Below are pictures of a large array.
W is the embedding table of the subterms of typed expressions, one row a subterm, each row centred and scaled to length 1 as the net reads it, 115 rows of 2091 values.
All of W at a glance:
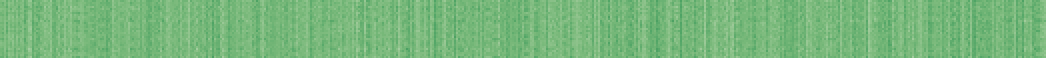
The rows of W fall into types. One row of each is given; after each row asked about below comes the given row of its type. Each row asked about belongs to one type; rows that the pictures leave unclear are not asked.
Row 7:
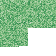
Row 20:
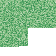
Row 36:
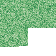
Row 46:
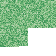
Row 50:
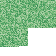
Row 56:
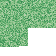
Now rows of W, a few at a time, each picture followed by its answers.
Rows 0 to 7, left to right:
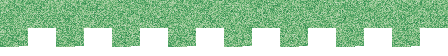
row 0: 46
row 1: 7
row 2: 50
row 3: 46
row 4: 36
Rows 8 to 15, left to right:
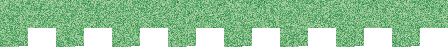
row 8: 7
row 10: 20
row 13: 46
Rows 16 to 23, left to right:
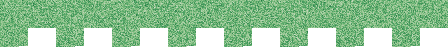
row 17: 50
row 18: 50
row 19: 36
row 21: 50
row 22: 56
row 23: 7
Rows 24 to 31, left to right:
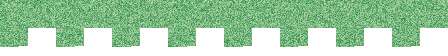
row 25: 46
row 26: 50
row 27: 46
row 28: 56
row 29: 46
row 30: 56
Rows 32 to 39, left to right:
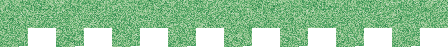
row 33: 46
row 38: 20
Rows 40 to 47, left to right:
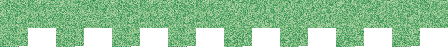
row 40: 50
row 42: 50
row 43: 50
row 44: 56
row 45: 56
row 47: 50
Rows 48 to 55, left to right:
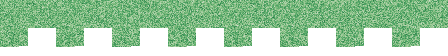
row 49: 46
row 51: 7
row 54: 20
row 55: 46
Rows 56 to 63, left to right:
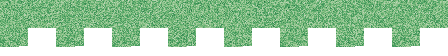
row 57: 20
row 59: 56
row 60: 36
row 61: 46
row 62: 50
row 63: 46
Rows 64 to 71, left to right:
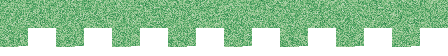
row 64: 36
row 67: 56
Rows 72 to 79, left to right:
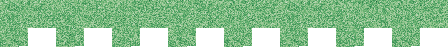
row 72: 7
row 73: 7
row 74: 20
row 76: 56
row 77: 7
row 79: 56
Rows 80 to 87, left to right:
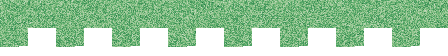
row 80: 7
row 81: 56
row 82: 7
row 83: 50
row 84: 7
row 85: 20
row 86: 46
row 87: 50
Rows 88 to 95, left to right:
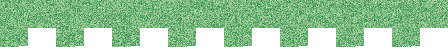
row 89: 46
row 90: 7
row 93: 50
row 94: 50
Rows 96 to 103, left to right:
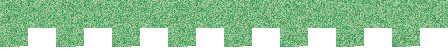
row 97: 50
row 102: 46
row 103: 46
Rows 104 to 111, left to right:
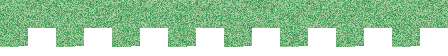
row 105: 36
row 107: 7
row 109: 7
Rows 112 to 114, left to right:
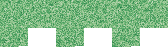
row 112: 56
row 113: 56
